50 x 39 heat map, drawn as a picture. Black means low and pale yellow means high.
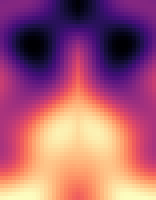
The left and right halves mirror each other. The field is smooth, with broad soft blobs. Values rise toward the bottom. The bottom middle is the calmest part. No single row or column stands out from its neighbours.
